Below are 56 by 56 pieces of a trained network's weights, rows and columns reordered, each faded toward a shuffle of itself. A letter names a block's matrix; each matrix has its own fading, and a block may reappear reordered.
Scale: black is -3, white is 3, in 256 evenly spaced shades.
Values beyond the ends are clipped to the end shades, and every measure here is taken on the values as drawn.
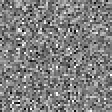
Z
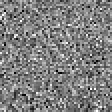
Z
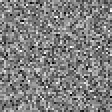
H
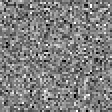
Z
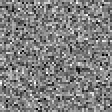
Z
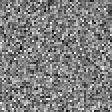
H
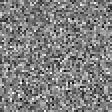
H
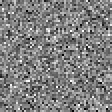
Z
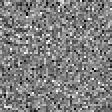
Z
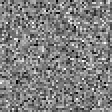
Z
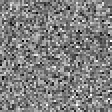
H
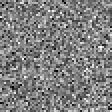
H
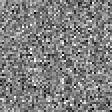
Z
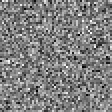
H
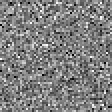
Z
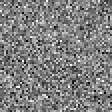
H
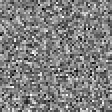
H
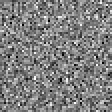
Z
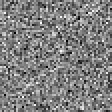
H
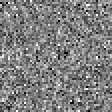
Z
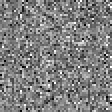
Z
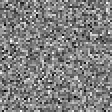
H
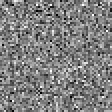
Z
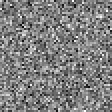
H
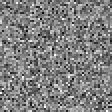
H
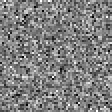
Z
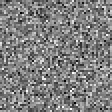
H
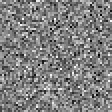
Z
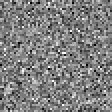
Z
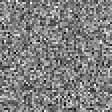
H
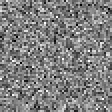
H
